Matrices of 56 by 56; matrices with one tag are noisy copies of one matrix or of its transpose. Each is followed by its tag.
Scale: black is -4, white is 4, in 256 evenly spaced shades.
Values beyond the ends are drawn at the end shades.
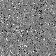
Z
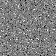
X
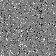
Z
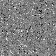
Z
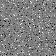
X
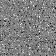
X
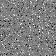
X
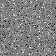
X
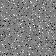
X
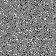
X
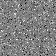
X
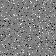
X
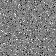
X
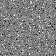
X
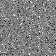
X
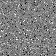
X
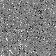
Z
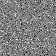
X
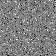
X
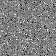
X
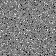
X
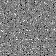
X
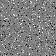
X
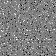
X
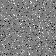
X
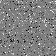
Z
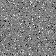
X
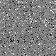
Z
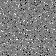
X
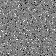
X
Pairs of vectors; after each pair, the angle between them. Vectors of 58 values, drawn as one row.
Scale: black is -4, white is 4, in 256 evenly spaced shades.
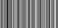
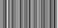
partly opposed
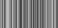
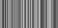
orthogonal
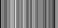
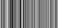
partly opposed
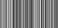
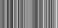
partly opposed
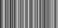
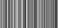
orthogonal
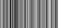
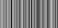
orthogonal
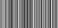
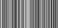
partly opposed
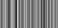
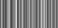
nearly opposite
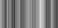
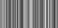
orthogonal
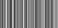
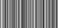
orthogonal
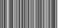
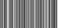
nearly parallel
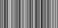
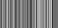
orthogonal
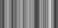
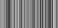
partly opposed
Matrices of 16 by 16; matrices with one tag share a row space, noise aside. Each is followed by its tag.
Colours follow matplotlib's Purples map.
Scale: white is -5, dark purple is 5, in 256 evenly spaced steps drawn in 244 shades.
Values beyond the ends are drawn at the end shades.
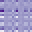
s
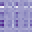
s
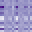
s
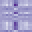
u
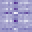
u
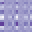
s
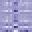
u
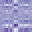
u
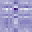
u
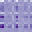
s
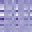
s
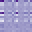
s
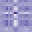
u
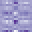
u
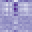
u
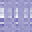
s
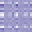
s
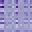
s
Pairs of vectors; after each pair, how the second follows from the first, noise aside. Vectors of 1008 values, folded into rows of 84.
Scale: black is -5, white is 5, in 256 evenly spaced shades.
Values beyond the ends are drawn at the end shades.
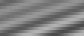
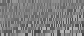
sign-scrambled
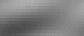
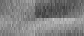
wrapped around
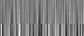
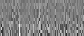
sign-scrambled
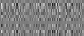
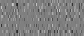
partly zeroed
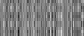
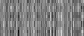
copied
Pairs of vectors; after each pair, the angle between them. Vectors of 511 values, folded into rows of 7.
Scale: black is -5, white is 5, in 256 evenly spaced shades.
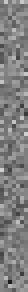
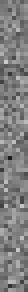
partly opposed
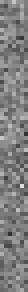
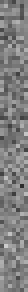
nearly opposite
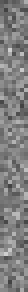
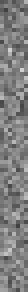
nearly parallel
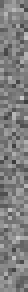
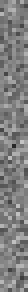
partly aligned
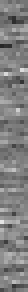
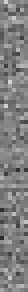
partly opposed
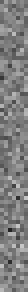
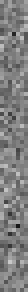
partly opposed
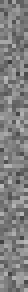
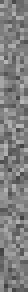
orthogonal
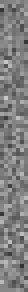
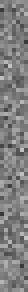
nearly parallel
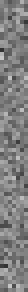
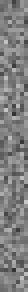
orthogonal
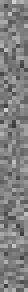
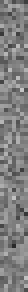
partly opposed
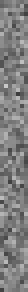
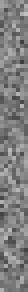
nearly opposite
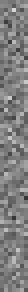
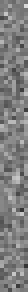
orthogonal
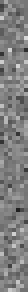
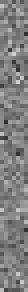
partly opposed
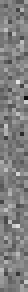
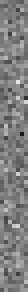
nearly parallel
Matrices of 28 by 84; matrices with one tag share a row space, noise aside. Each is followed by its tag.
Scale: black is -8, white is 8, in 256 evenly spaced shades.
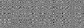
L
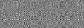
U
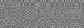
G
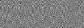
L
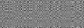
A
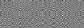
L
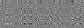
A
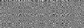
L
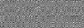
G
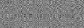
A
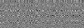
G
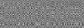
G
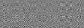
U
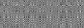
U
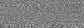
G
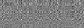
A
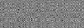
G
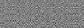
G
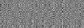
L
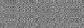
G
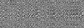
G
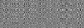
U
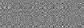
L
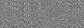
U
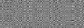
A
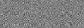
U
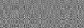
U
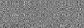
U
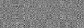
U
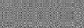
A
